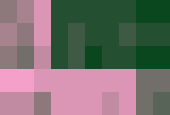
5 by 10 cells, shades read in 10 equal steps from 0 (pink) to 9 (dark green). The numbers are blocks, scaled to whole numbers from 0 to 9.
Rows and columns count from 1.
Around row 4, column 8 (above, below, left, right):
8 1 1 5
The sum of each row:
66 62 69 16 25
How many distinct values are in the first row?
5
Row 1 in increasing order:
1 3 4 8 8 8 8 8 9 9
